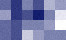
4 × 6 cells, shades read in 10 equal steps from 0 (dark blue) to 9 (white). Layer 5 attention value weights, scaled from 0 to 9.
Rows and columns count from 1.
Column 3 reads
4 2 4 7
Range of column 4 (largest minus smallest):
5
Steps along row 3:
down up same up up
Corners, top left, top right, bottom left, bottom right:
3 5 3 4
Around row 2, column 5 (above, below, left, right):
6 5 0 8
